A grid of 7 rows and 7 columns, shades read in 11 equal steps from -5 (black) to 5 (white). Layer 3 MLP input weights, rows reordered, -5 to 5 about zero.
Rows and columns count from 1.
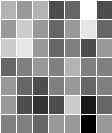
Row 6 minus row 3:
-2 -6 -4 -1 3 -2 -2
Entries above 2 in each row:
1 2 2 0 0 1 0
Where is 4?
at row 2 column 6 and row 3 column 2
